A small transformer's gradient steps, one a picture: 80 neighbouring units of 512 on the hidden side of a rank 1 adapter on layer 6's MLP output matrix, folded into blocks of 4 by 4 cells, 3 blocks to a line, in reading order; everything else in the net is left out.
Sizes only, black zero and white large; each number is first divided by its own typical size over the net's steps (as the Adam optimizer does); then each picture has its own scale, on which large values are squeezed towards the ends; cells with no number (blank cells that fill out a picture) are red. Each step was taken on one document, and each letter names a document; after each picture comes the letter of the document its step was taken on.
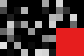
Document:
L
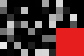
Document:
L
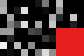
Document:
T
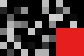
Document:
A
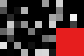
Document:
L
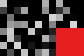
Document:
A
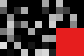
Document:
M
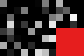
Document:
M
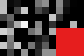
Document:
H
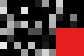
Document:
T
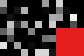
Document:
L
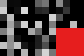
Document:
H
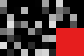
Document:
M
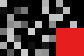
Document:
A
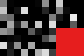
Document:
M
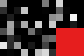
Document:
L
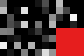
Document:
T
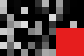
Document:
H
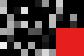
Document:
T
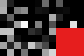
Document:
H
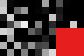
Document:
H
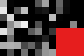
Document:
H
